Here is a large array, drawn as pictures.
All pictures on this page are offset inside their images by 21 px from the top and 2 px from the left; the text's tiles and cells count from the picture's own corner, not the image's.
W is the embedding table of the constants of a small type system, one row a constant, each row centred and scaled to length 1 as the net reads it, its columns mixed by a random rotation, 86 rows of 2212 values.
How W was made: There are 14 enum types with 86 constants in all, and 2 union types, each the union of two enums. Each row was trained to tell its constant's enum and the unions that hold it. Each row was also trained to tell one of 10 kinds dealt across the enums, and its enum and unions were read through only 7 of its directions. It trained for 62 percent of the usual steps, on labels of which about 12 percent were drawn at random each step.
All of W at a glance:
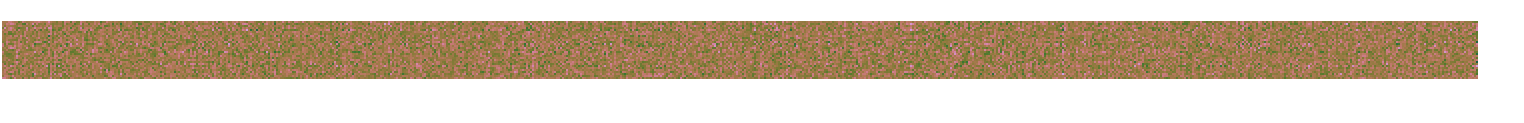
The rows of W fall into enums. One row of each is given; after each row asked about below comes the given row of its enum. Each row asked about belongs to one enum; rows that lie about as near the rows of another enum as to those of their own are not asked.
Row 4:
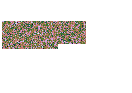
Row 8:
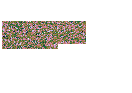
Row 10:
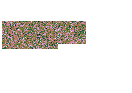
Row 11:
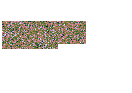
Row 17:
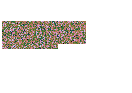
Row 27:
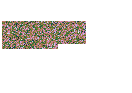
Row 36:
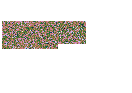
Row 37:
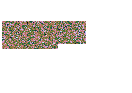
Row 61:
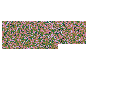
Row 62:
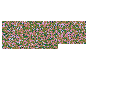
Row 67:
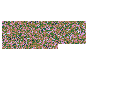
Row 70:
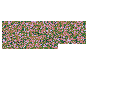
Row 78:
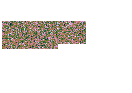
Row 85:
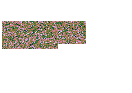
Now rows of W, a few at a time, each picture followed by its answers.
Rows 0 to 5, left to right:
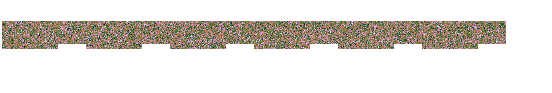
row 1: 62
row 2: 36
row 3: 85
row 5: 85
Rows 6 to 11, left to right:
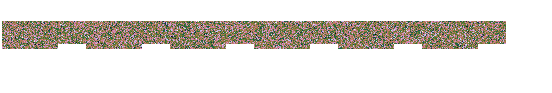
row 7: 36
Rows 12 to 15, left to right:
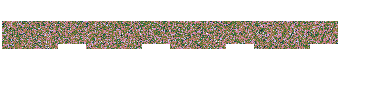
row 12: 11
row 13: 85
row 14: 85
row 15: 11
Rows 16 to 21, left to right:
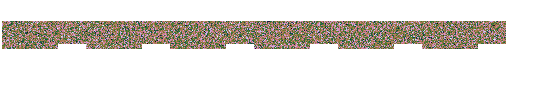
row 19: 17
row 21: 37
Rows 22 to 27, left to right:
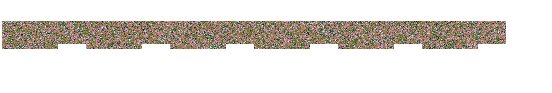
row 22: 78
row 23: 37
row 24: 36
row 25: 61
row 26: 11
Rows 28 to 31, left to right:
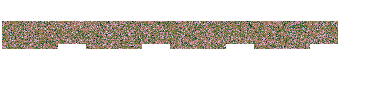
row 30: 36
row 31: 36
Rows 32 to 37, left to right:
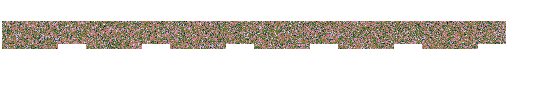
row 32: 78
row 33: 27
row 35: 27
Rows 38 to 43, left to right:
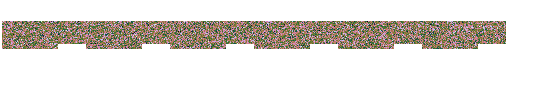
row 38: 27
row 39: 78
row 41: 67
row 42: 27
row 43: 8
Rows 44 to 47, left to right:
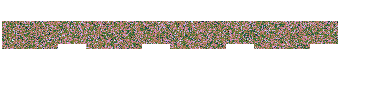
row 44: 62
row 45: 62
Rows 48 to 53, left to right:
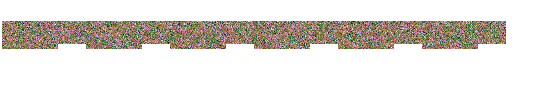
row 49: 67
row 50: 61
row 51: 67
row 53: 62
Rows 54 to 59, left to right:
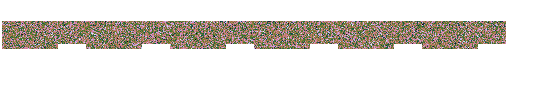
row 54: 78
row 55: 17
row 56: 62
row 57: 17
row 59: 11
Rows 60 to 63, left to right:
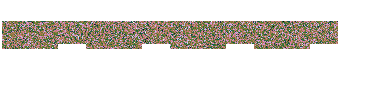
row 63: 27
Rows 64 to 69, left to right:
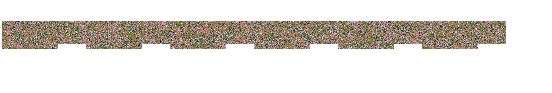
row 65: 70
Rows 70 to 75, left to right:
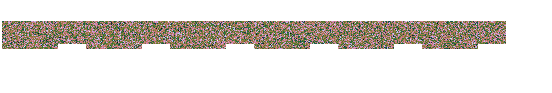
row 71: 37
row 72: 11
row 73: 61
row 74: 62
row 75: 37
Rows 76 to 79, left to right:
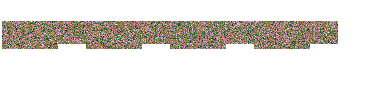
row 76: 10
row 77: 11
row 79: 70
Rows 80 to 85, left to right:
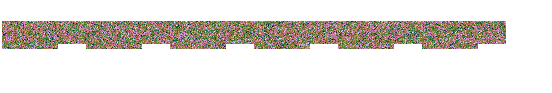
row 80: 61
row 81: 8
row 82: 10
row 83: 27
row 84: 61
